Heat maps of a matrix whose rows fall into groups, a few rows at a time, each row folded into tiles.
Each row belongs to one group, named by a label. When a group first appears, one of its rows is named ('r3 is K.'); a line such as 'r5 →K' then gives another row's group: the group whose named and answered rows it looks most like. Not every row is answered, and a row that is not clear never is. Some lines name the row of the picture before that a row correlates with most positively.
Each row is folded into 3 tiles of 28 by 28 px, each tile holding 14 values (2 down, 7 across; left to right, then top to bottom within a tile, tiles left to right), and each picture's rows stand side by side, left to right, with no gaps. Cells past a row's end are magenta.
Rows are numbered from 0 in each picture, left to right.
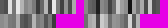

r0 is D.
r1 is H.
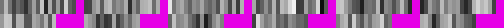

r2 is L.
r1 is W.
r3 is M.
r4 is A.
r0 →H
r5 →W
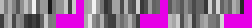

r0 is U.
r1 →A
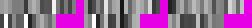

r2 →W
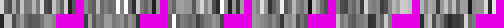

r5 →U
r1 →M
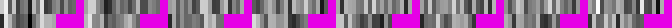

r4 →L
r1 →A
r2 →M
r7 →D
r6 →L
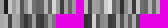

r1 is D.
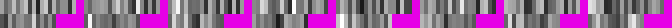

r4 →H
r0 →D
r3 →A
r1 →M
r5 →A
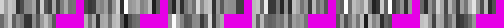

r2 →W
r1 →H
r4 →D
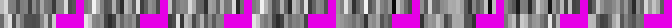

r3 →A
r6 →H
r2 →D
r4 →A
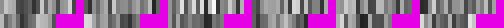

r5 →W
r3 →D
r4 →L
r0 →A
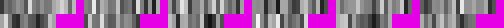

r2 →L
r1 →D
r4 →U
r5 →H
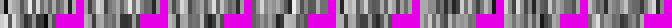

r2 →L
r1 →L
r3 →D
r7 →U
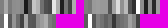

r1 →M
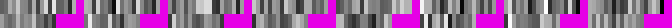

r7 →A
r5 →L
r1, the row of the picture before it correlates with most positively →0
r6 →M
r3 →M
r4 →W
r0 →D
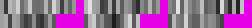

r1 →U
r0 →L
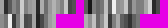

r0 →H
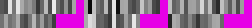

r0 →D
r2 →M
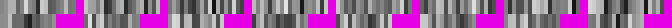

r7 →A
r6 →H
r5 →H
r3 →U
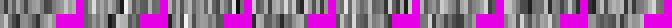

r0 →W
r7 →W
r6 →A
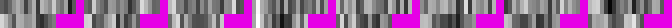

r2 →U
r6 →W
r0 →H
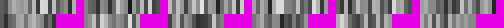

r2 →U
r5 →A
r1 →H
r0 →D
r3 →U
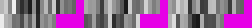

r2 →L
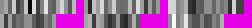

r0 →U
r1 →L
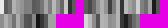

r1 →H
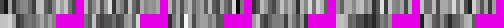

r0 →W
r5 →M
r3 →W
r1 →U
